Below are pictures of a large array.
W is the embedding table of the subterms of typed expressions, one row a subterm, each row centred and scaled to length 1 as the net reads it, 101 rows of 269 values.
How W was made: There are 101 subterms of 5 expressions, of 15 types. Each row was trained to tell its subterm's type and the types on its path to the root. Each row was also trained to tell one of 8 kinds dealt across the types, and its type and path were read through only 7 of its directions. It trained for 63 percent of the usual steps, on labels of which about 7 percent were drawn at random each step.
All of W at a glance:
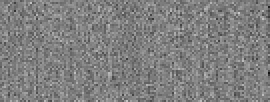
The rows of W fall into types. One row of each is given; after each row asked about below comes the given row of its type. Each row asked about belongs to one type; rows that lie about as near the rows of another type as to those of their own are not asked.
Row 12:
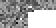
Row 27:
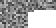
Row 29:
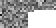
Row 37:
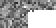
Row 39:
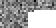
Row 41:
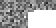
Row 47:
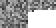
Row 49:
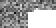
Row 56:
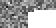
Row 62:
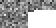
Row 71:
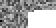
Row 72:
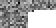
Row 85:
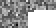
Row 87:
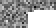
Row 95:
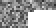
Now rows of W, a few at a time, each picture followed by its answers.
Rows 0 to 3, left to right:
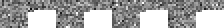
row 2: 95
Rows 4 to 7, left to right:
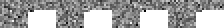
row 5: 85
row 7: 72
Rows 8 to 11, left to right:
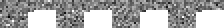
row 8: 37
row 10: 27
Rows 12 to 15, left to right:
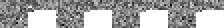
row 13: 29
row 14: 39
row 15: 39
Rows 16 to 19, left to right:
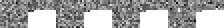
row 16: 29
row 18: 27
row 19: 72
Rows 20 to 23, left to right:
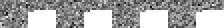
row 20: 87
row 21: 37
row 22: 85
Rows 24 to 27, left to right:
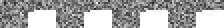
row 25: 27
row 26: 62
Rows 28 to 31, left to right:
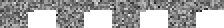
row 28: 62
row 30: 41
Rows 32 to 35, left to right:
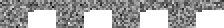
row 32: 29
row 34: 27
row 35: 27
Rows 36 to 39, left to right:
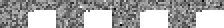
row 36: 39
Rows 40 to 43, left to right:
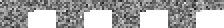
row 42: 62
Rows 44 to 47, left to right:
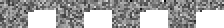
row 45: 56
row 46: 37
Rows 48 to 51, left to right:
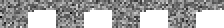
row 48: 27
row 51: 87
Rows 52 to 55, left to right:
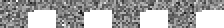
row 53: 56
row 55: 62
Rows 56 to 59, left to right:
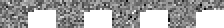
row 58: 12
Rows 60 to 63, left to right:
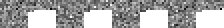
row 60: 39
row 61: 56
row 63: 41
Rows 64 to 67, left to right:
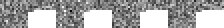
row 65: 41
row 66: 85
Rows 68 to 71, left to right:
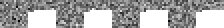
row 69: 87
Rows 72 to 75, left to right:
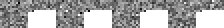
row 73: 37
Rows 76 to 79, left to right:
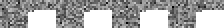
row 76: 72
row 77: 62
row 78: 85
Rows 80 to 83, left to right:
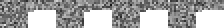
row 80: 85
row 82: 29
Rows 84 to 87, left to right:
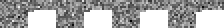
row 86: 41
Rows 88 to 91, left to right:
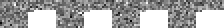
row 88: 62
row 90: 41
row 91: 39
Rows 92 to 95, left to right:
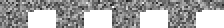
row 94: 95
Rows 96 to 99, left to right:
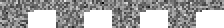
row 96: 87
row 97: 41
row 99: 39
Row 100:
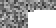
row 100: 71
